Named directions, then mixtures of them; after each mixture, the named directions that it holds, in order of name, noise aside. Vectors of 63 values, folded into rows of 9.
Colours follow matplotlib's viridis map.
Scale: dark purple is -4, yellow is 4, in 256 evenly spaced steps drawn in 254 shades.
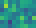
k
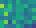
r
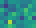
k, r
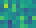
k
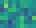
k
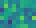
k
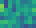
k, r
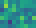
k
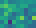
k, r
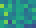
r
